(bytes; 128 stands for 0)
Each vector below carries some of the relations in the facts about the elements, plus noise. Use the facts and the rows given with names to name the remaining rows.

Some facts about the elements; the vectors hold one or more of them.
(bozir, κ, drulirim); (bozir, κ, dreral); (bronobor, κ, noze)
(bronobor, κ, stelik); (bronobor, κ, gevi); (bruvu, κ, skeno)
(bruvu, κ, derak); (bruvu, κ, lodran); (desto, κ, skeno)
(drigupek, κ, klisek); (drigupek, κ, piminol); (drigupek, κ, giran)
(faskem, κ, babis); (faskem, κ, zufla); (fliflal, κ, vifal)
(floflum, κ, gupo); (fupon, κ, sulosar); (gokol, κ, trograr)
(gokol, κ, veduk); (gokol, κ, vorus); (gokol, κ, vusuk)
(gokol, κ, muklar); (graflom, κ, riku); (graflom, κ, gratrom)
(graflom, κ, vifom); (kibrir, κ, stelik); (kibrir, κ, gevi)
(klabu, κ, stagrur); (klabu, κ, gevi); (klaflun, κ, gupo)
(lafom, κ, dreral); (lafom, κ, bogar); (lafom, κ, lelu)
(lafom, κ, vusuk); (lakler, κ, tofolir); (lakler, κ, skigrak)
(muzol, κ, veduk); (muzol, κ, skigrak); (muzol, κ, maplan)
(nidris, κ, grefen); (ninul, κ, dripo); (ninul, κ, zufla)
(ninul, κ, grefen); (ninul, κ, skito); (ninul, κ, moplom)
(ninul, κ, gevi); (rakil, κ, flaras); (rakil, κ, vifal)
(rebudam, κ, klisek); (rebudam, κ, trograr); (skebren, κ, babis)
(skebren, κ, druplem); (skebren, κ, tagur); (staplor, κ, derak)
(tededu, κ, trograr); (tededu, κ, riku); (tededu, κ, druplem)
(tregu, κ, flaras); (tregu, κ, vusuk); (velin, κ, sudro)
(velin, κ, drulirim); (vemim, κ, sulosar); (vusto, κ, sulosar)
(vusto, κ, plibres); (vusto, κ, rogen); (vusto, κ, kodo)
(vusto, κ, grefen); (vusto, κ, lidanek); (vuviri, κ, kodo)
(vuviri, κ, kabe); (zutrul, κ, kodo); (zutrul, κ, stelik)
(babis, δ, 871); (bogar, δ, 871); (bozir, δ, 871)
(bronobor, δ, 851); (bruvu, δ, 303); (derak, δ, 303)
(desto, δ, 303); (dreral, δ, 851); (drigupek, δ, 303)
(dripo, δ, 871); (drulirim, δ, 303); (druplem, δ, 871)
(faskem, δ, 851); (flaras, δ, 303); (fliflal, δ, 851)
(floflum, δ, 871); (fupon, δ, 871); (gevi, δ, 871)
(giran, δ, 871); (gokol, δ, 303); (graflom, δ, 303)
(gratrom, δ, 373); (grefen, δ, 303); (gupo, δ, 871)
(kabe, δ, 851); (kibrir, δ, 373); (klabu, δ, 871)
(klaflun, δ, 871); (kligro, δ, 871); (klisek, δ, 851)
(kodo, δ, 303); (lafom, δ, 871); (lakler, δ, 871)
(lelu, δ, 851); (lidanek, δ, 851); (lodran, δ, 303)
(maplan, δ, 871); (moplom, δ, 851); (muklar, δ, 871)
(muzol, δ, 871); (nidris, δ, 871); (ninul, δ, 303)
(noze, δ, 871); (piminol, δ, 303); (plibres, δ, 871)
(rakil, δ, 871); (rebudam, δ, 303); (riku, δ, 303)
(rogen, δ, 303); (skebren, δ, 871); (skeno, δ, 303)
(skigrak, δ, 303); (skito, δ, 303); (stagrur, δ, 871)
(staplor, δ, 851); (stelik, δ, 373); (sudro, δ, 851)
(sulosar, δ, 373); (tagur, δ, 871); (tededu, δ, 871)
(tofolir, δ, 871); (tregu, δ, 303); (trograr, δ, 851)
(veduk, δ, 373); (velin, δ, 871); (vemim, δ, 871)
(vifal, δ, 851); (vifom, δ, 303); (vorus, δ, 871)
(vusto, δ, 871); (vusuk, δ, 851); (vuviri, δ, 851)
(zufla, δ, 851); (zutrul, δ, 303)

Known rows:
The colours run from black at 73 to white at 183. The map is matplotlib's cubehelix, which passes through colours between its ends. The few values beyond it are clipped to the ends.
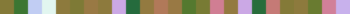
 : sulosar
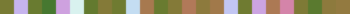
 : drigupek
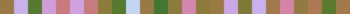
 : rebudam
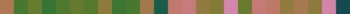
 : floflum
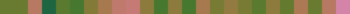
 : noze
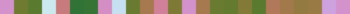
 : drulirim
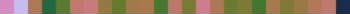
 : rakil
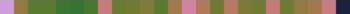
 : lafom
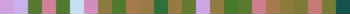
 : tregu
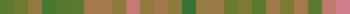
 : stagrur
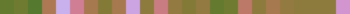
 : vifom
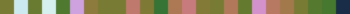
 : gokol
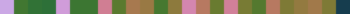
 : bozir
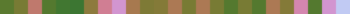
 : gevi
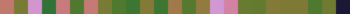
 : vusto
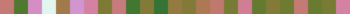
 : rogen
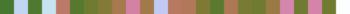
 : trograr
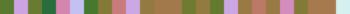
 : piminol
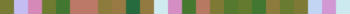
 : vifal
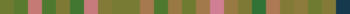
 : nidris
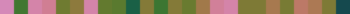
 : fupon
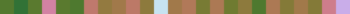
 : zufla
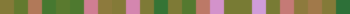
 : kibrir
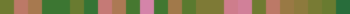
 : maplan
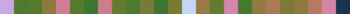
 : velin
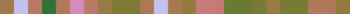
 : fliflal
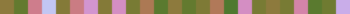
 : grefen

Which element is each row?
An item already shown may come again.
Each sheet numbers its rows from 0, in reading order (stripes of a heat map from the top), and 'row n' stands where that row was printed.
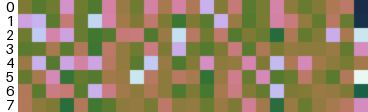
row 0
faskem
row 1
tregu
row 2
vusuk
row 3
moplom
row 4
rebudam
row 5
stelik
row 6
zutrul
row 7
gupo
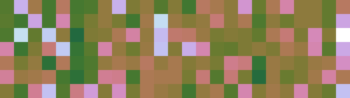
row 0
veduk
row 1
kabe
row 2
trograr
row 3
sudro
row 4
gupo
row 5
bogar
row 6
grefen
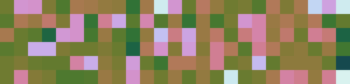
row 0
vifal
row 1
skigrak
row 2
staplor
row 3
vuviri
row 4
ninul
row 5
giran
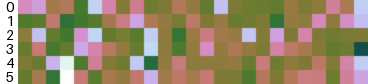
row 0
flaras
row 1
gevi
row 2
drigupek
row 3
graflom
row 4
kodo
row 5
riku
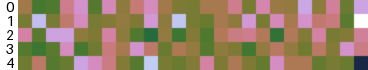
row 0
gratrom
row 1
klisek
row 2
plibres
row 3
skito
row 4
graflom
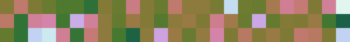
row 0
giran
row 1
zutrul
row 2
lidanek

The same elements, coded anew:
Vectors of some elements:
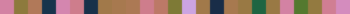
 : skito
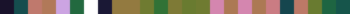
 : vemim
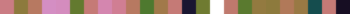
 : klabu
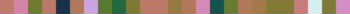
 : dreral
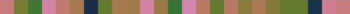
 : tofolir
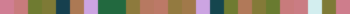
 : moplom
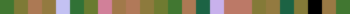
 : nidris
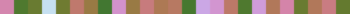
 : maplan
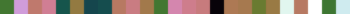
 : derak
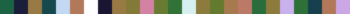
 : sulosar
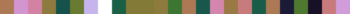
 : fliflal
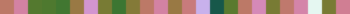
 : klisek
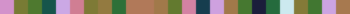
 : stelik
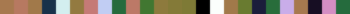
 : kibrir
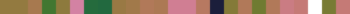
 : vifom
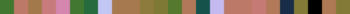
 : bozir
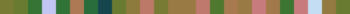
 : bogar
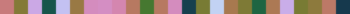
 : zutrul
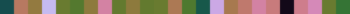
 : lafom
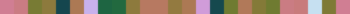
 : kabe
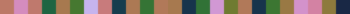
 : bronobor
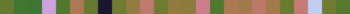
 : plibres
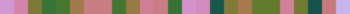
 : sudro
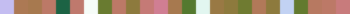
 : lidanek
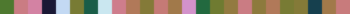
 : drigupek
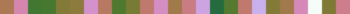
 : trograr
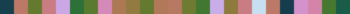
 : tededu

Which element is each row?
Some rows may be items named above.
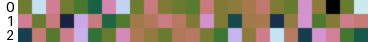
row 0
staplor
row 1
kodo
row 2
tededu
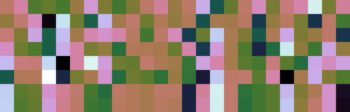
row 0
klisek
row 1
ninul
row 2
zutrul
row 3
stelik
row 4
vifal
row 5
rakil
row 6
gevi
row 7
gevi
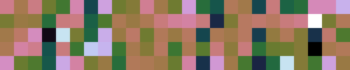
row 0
flaras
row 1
riku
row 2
ninul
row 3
vuviri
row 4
stelik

